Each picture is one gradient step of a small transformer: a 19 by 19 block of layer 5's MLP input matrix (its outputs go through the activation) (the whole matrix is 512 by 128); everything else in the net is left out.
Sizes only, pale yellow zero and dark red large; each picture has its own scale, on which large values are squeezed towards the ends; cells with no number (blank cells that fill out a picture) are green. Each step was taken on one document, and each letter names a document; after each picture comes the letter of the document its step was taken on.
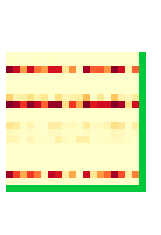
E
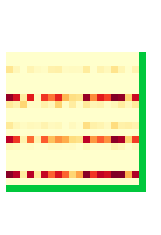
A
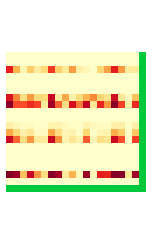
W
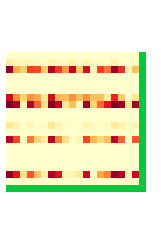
W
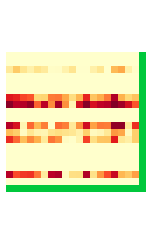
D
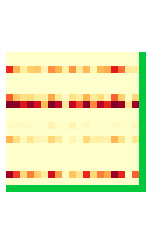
E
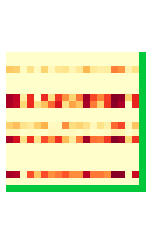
D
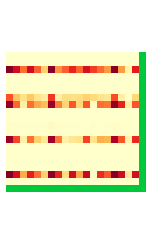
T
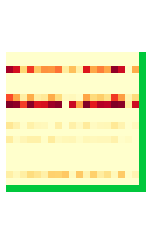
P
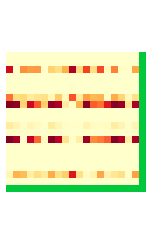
W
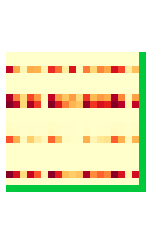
W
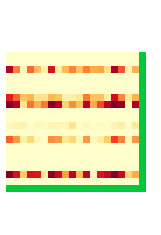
E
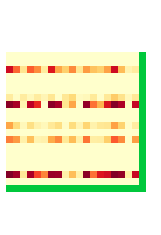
E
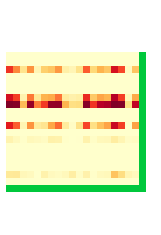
P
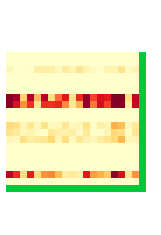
A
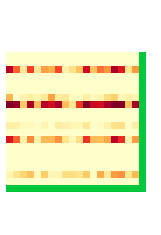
P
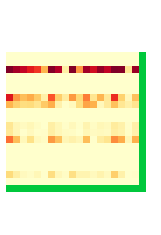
T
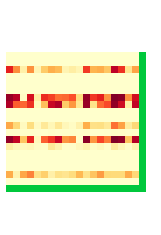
A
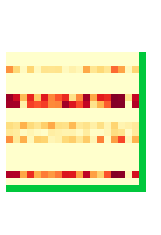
A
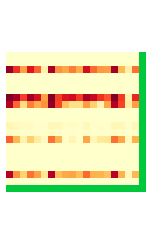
W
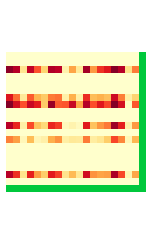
P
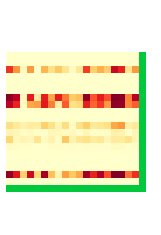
A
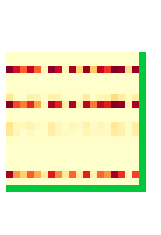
T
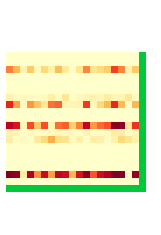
D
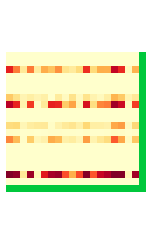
D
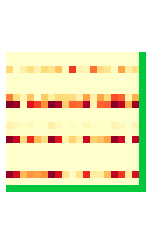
W
